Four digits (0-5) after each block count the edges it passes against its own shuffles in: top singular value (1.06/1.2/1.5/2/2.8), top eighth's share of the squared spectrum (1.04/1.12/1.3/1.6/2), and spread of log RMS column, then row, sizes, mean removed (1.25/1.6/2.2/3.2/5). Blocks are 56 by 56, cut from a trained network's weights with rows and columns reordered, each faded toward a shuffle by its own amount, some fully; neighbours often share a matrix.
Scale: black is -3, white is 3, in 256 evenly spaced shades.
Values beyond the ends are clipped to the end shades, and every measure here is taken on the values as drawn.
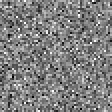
1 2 0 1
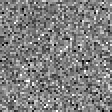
0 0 0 0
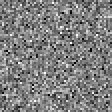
0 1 0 0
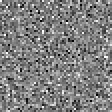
0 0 0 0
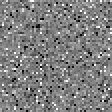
0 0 0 1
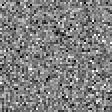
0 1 0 0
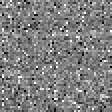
1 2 1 0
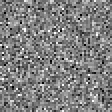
0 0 0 0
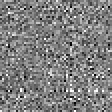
3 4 2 2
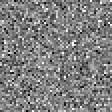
0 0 0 0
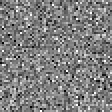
1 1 0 0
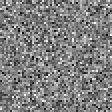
2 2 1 1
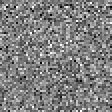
3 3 1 1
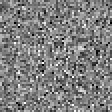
2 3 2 1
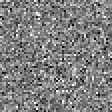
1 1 0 0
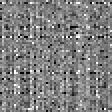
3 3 0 3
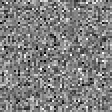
3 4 2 2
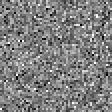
1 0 0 0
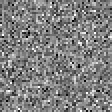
2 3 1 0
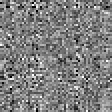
3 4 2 2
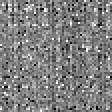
3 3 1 2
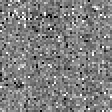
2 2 0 1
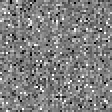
1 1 0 0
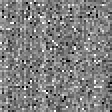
3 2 0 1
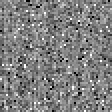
2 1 0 0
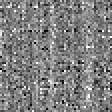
3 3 1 2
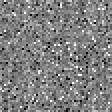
1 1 0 0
